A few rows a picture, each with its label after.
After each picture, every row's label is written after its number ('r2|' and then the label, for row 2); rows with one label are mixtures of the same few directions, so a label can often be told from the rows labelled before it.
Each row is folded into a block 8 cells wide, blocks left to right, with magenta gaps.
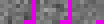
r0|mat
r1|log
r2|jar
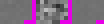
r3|jar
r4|log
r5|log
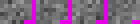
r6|jar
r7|log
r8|mat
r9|mat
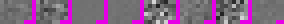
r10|log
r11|log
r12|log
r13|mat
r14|jar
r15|mat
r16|mat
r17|jar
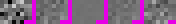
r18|jar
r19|mat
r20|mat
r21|mat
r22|jar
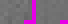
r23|mat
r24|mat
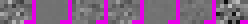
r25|jar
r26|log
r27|log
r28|jar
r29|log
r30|jar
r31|jar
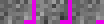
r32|mat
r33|mat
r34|mat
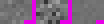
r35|jar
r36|jar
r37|jar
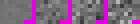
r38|log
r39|jar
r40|mat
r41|jar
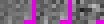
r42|mat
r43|mat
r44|log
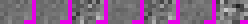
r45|mat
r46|mat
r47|mat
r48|log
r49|mat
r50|jar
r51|log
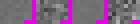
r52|mat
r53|log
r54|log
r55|mat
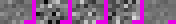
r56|jar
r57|jar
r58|jar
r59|mat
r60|jar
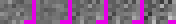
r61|jar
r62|log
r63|mat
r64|mat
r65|mat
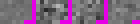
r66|jar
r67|log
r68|mat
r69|log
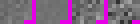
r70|mat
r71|jar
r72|mat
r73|jar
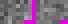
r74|mat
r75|log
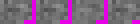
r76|log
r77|log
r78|log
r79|log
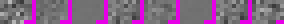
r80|jar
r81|mat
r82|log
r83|mat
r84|log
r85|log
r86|mat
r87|log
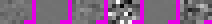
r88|jar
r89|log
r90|log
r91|jar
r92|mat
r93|log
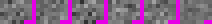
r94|jar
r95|mat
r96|jar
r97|log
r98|jar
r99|log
